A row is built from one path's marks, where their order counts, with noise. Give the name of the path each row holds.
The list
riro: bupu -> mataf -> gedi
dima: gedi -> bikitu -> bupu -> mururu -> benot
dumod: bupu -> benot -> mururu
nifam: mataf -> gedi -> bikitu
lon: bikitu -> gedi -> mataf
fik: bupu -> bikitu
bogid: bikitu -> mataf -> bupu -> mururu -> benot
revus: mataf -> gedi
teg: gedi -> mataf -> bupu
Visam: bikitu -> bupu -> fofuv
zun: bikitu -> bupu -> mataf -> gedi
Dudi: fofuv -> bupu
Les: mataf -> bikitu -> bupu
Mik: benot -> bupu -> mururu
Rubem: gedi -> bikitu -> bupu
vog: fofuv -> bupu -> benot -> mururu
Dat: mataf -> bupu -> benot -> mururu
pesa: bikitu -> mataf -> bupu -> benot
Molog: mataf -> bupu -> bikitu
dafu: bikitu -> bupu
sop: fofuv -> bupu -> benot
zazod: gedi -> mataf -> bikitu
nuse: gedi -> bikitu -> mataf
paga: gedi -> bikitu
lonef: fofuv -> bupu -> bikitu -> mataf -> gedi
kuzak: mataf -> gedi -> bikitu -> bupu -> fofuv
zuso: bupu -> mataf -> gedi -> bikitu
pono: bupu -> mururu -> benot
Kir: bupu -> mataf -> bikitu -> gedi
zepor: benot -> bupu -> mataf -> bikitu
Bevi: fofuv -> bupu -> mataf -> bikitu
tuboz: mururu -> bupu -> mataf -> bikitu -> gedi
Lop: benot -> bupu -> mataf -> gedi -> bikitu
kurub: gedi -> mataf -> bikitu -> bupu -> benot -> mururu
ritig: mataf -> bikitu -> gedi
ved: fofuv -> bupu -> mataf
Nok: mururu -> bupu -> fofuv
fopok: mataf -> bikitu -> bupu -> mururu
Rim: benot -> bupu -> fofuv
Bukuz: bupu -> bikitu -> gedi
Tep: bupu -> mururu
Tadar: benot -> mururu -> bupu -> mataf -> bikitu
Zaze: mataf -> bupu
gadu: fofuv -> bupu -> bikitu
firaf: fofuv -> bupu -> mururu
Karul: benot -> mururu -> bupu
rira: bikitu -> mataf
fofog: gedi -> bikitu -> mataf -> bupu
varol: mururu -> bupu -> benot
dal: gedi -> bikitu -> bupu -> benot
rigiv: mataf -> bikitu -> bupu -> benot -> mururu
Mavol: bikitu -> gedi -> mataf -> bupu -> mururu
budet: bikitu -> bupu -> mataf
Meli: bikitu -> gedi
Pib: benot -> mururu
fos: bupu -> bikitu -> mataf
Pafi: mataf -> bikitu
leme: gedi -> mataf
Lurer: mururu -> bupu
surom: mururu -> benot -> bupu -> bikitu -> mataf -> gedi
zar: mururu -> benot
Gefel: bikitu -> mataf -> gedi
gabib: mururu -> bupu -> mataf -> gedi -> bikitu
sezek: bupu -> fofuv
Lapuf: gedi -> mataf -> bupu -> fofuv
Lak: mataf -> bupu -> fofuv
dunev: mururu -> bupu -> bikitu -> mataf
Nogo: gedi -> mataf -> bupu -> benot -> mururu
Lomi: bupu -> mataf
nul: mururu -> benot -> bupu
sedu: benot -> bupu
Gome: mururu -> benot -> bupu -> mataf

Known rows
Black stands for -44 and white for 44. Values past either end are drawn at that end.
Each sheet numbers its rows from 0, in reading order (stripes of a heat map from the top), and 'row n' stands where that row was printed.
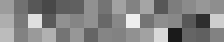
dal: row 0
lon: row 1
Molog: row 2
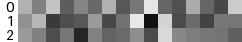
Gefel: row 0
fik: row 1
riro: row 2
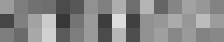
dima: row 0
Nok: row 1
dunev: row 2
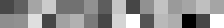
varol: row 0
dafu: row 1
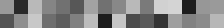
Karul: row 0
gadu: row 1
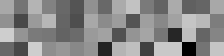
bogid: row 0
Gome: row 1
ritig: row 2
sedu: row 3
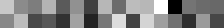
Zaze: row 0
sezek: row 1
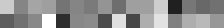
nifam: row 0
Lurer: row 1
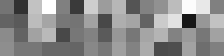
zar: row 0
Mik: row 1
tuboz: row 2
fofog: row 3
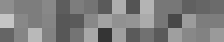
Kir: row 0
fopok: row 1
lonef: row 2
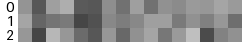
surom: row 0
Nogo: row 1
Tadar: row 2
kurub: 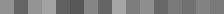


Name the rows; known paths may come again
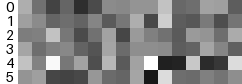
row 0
teg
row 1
fos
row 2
Bevi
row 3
zazod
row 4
rira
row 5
Bukuz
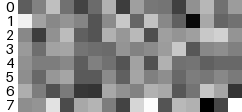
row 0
ved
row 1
Pafi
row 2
nul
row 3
Dat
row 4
Kir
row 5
kurub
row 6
leme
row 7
dafu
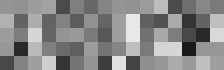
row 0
Lak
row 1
pesa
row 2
budet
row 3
Karul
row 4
Nok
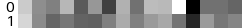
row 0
Zaze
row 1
Les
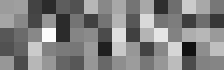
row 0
paga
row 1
Lomi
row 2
Lurer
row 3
Rim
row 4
Tadar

